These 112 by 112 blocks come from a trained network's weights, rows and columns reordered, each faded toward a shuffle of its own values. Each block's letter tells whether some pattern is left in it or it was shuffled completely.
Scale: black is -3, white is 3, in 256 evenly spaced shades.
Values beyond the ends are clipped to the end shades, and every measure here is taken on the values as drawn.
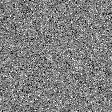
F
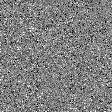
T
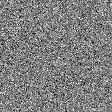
F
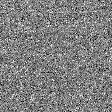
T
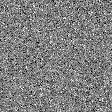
F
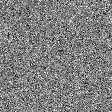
F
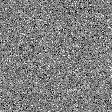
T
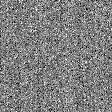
T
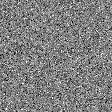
F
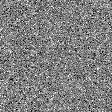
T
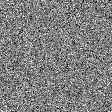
F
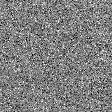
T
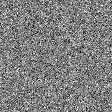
F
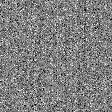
T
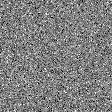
F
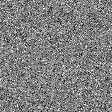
F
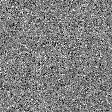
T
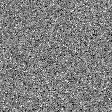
F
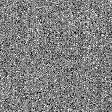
T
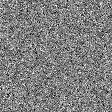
F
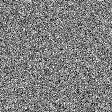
T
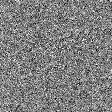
F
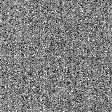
T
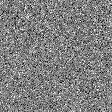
F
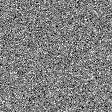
F
